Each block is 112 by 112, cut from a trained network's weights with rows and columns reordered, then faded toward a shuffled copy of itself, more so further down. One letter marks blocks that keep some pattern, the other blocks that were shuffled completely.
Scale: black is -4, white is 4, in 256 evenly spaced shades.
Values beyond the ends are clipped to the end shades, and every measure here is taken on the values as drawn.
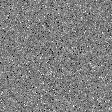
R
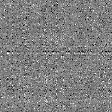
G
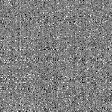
G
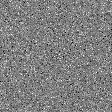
R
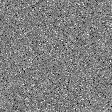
R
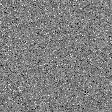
R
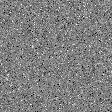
R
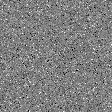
R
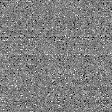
G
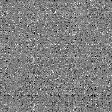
G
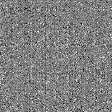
G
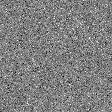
R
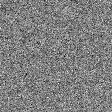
R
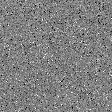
R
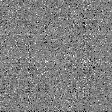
G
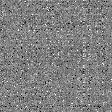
G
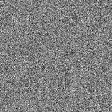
G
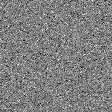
R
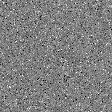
R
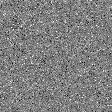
R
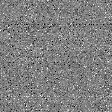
G
